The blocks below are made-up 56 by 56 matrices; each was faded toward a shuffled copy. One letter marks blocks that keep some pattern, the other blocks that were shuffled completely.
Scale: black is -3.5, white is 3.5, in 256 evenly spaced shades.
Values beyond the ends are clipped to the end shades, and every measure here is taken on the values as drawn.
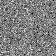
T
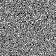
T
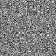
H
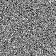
T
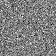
T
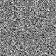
H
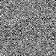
H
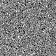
T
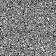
T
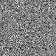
H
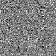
H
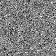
T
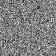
T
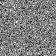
T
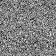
T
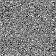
H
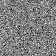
T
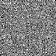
H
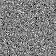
T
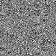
H
